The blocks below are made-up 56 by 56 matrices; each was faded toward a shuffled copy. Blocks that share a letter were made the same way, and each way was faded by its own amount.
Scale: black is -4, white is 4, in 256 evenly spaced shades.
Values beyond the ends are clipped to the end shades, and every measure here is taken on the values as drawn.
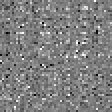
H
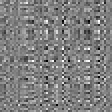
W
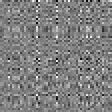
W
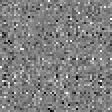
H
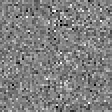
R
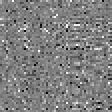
H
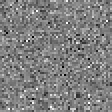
R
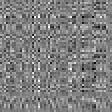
W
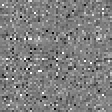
H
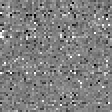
H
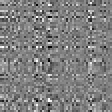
W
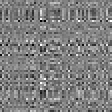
W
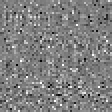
H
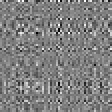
W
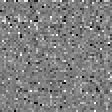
H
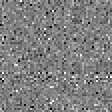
H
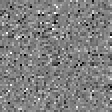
H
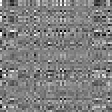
W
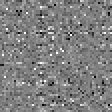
H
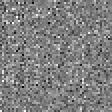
R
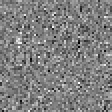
R
